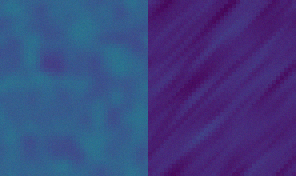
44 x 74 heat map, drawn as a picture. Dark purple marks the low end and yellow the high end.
It is made of 1 by 2 panels. Panel 1,1: low, blotchy, faint in contrast. Panel 1,2: very low, slanting up to the right, faint in contrast.
